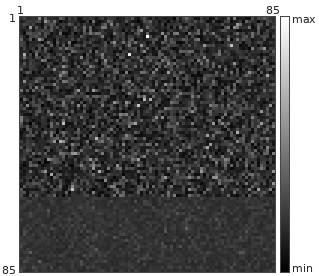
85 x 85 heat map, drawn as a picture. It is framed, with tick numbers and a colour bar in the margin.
Average level on the scale: 20%. Grain: fine. Mirror symmetry: none. Seam: horizontal, 70% of the way down, the bottom part calmer. Stripes: none. Histogram: skewed, a long tail of high values. Slope: none.
